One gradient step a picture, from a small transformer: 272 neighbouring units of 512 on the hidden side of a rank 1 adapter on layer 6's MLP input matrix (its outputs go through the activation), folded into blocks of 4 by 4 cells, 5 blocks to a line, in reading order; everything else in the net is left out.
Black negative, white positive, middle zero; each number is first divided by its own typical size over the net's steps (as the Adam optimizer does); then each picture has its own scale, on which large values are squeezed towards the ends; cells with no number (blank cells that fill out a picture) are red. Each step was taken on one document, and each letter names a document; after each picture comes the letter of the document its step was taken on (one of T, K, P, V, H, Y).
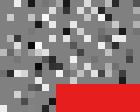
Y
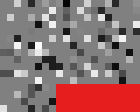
Y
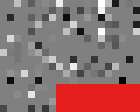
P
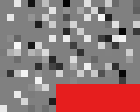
Y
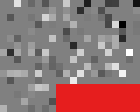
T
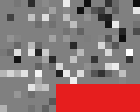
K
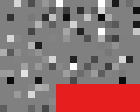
P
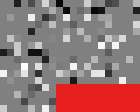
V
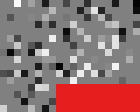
T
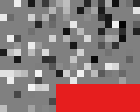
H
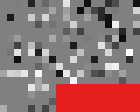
K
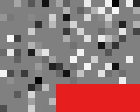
H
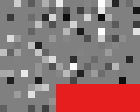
P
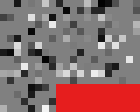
V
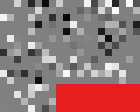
H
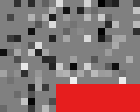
V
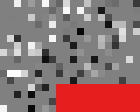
H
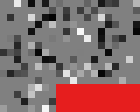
V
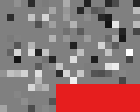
K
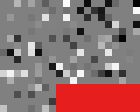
T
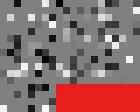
V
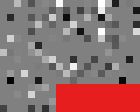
P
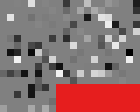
T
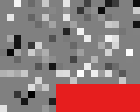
T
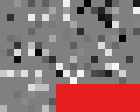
K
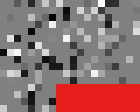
V
